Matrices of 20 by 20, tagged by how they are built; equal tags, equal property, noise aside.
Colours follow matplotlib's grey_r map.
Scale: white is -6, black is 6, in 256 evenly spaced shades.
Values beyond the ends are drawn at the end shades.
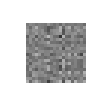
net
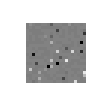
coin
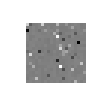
coin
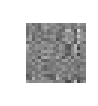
net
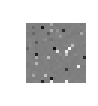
coin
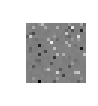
coin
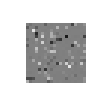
coin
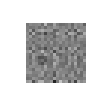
net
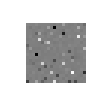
coin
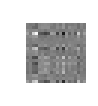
net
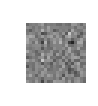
net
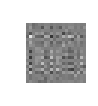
net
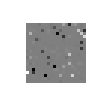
coin
